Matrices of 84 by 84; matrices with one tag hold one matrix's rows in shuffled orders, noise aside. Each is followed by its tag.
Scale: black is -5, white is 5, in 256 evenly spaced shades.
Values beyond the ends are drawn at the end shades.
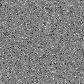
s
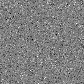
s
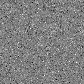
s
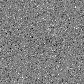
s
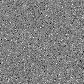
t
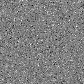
s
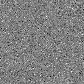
t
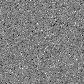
s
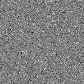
s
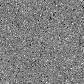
t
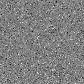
s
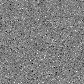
s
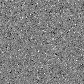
s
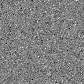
s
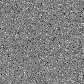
t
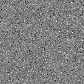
t
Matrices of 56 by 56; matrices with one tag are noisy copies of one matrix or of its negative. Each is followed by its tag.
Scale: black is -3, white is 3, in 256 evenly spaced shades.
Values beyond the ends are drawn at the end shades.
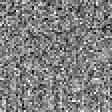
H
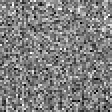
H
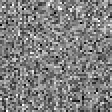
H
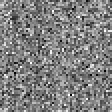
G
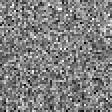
H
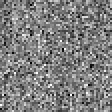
G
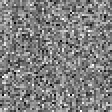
G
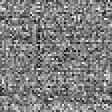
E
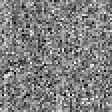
G
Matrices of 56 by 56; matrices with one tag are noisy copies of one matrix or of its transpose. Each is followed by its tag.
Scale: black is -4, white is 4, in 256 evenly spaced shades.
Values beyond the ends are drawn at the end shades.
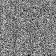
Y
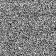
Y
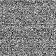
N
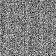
N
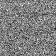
Y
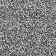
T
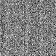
N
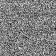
Y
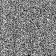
Y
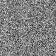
T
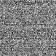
N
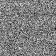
Y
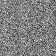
T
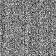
N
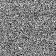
Y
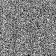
Y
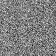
T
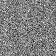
T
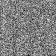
Y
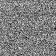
Y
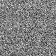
T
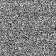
Y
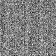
N
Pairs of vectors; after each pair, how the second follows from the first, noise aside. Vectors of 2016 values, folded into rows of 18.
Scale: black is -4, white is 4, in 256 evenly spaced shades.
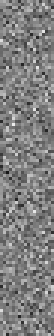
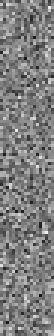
shuffled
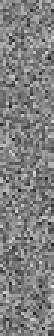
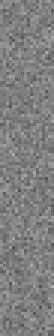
shrunk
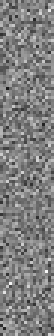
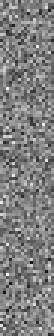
negated
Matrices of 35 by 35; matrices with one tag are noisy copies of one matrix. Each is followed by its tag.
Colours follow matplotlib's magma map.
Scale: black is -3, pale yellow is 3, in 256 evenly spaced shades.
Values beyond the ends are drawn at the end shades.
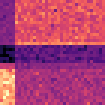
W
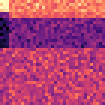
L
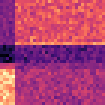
W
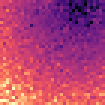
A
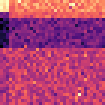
L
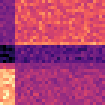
W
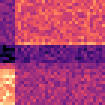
W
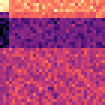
L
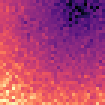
A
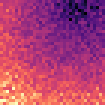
A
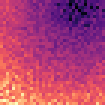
A
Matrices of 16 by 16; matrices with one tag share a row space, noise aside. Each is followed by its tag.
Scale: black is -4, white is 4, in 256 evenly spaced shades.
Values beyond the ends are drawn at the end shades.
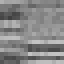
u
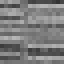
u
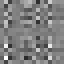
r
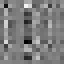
r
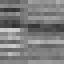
u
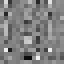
r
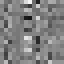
r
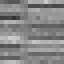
u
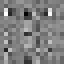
r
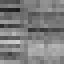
u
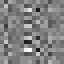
r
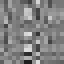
r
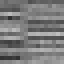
u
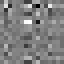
r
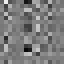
r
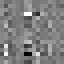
r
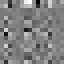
r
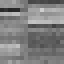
u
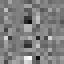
r
